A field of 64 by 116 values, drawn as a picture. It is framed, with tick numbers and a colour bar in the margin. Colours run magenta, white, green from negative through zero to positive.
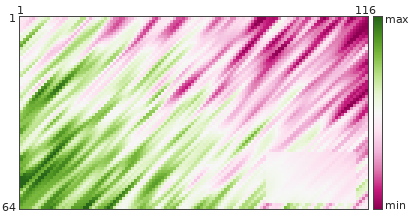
The ninth with the lowest average is the top right. The bottom right is the smoothest part. There is an overall slope up to the bottom left. The bottom left is the ninth with the highest average. In the bottom right lies a patch that is calmer than the rest.
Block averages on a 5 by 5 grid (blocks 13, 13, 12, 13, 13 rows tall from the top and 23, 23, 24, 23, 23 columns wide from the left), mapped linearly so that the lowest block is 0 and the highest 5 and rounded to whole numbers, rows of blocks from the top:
3 2 2 0 0
4 3 2 1 1
4 3 3 2 1
5 4 3 2 2
5 4 3 3 2
